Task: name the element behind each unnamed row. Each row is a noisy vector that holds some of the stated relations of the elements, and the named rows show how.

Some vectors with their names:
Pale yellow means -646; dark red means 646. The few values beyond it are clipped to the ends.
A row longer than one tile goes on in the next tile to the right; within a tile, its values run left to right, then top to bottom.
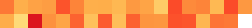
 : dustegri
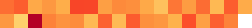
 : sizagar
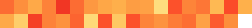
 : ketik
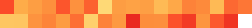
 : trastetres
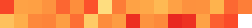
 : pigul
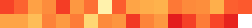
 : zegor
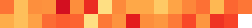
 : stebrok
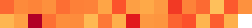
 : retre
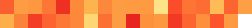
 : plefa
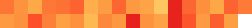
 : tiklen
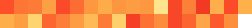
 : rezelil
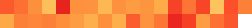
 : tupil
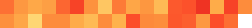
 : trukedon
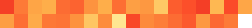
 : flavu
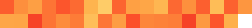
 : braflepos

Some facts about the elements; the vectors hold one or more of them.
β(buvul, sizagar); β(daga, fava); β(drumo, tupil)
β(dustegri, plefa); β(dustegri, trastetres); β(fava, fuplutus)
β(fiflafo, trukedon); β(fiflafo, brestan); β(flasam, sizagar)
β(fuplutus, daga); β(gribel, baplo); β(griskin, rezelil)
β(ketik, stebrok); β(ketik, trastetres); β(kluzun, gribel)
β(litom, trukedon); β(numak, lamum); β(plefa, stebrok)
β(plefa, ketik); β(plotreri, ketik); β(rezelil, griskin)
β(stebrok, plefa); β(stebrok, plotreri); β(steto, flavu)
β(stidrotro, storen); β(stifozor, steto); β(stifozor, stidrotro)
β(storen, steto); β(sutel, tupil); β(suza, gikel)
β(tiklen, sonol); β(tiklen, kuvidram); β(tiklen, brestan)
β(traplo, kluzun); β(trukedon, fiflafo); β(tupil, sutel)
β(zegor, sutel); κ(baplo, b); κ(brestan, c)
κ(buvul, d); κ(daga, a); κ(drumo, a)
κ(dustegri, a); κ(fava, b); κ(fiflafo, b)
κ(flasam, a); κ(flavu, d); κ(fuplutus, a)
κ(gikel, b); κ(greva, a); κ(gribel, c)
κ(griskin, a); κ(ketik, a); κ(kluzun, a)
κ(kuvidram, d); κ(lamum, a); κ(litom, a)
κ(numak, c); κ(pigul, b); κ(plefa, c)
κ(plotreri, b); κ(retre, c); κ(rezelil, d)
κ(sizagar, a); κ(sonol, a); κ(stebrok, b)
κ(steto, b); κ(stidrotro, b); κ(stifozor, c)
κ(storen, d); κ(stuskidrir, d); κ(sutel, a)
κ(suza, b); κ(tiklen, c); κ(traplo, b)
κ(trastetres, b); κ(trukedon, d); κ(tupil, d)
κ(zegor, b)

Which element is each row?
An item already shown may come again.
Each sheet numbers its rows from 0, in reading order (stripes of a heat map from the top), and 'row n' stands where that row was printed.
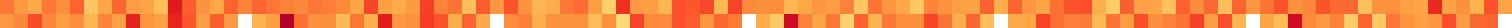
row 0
tiklen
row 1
retre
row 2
storen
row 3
kluzun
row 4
braflepos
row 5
sutel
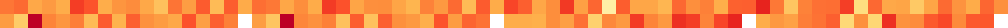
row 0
sizagar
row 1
sizagar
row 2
zegor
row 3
steto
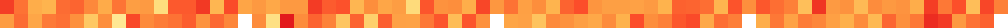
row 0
flavu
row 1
litom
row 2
kuvidram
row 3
tupil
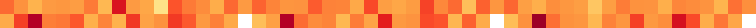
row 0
stifozor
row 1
retre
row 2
gribel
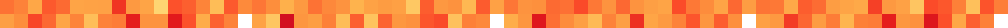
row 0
numak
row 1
greva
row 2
brestan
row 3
numak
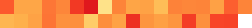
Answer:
fiflafo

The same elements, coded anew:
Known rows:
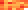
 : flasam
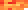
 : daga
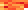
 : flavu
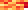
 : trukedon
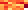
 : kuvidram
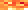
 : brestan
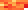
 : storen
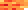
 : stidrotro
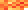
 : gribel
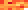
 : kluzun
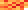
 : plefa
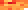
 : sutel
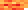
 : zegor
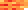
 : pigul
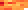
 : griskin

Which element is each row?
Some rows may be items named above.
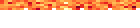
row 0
kluzun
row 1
dustegri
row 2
tiklen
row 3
tupil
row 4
stifozor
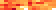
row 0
trastetres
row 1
lamum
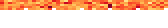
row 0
flasam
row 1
stifozor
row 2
sizagar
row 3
kuvidram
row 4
buvul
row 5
retre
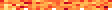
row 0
litom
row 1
flasam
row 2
ketik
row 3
stifozor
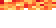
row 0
sonol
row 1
fiflafo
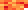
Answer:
tupil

